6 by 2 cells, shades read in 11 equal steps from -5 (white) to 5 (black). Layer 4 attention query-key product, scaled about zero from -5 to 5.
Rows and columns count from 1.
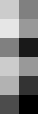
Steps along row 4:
up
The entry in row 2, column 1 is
-4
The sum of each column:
-10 10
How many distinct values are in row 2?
2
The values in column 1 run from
-4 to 2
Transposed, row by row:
-3 -4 0 -3 -2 2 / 0 -1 4 -1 3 5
